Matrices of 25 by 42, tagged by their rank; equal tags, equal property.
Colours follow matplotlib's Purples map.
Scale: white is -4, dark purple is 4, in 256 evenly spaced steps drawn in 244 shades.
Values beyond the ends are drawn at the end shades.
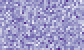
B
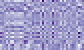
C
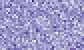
B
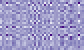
C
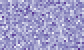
B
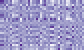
C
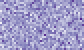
B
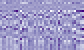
C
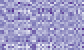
C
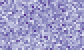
B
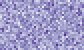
B
